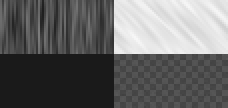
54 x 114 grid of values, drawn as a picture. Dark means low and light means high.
The table splits into 2 rows of 2 panels. Panel 1,1: low, streaked downward. Panel 1,2: very high, slanting down to the right, faint in contrast. Panel 2,1: very low, flat. Panel 2,2: low, checkered, faint in contrast.
